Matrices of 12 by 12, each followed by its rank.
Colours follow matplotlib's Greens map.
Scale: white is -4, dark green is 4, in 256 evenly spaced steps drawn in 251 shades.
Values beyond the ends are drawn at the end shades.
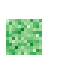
full rank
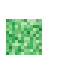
full rank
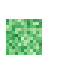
full rank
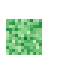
full rank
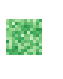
full rank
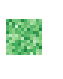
full rank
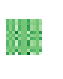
one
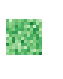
full rank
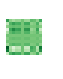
one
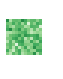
full rank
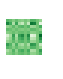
one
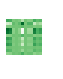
one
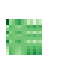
one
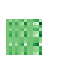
one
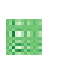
one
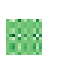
one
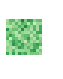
full rank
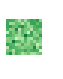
full rank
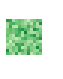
full rank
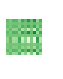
one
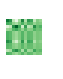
one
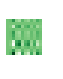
one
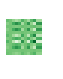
one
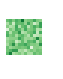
full rank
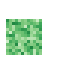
full rank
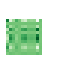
one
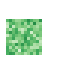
full rank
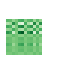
one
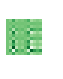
one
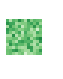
full rank
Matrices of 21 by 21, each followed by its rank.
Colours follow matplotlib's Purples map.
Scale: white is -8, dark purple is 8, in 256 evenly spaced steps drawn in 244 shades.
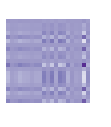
one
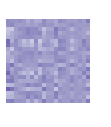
three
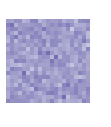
full rank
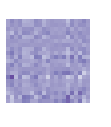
three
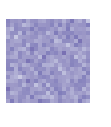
full rank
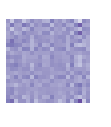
three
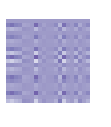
one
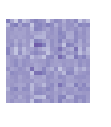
three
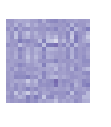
three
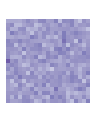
full rank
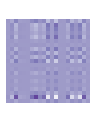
one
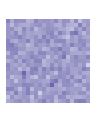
full rank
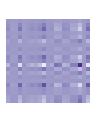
one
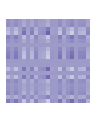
one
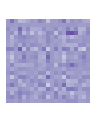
three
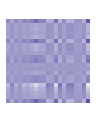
one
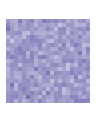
full rank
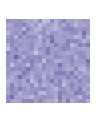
full rank
